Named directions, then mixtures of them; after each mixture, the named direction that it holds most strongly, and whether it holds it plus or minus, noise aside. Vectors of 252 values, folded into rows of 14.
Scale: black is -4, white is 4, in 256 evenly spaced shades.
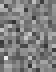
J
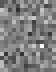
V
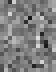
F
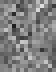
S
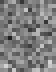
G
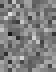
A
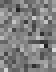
V, plus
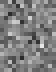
A, minus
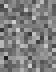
J, minus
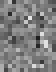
F, minus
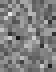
A, plus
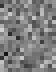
A, plus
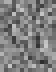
S, minus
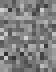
V, plus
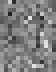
F, minus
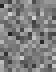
A, plus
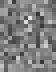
F, minus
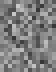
S, minus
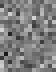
A, plus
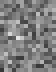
A, minus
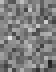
G, minus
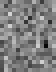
F, plus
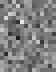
A, plus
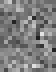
F, minus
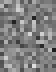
J, plus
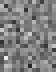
J, plus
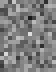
V, minus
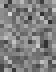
F, plus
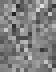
S, plus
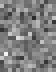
A, minus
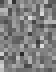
V, plus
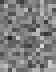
G, plus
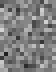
V, plus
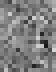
F, plus
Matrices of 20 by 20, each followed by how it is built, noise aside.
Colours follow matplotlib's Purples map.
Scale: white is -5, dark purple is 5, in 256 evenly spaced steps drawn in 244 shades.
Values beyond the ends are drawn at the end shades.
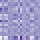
low rank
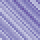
Toeplitz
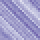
Toeplitz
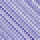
Toeplitz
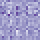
low rank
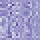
low rank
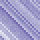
Toeplitz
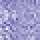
low rank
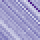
Toeplitz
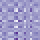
low rank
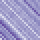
Toeplitz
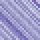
Toeplitz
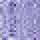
low rank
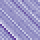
Toeplitz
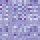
low rank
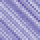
Toeplitz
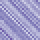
Toeplitz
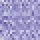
low rank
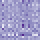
low rank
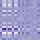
low rank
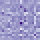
low rank
